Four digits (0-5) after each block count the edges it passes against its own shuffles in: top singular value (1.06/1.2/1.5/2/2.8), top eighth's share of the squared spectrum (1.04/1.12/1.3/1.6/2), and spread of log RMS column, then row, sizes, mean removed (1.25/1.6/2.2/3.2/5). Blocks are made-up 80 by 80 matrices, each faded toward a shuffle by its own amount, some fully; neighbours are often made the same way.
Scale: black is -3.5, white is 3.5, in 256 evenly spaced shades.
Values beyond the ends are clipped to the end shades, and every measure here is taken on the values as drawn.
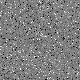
0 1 0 0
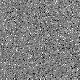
3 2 0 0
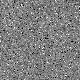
0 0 0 0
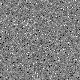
0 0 0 0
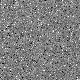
0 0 0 0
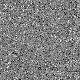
0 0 0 1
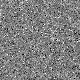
0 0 0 0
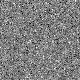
0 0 0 0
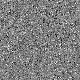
0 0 0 1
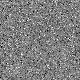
0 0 0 0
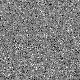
0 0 0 1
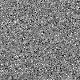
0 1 0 1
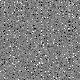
3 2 1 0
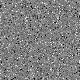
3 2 0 0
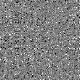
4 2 1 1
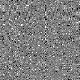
4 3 2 1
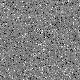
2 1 0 0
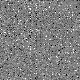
3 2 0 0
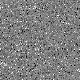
3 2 1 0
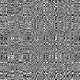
5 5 3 3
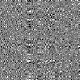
4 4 3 3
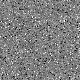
1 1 0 0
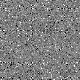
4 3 1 2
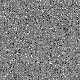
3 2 0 1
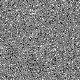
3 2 0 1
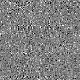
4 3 2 2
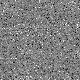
2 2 0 1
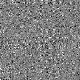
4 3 1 2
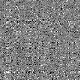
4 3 1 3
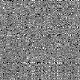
4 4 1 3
